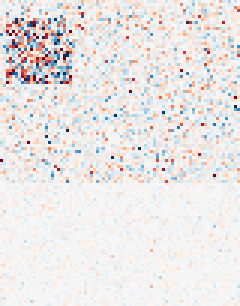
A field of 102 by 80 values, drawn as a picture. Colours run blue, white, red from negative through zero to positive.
Histogram: heavy tails on both sides. Seam: horizontal, 60% of the way down, the bottom part calmer. Roughest part: top left. Mirror symmetry: none. Stripes: none. Grain: fine. Odd patch: rougher, in the top left. Slope: none.
